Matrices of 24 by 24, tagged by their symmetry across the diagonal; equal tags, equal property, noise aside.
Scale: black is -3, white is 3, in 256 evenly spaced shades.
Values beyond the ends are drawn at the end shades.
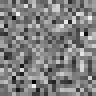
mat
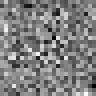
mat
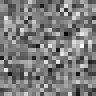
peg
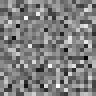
mat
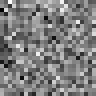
mat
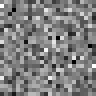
peg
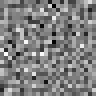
mat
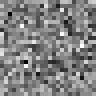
peg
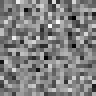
peg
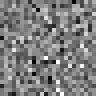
peg
